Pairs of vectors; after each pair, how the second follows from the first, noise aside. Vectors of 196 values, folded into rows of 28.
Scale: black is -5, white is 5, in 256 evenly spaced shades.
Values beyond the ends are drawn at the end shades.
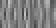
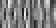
scaled up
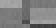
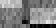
scaled up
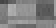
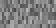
shuffled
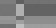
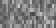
shuffled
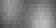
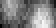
scaled up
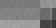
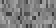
shuffled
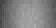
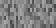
shuffled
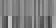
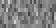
shuffled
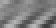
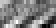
scaled up
